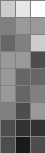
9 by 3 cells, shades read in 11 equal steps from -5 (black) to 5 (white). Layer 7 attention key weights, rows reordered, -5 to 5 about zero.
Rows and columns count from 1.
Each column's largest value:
3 4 5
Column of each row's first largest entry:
3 2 3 1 1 1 3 1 1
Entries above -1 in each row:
3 3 2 2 1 2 2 0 0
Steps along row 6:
down up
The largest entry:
5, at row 1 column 3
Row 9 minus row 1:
-5 -8 -7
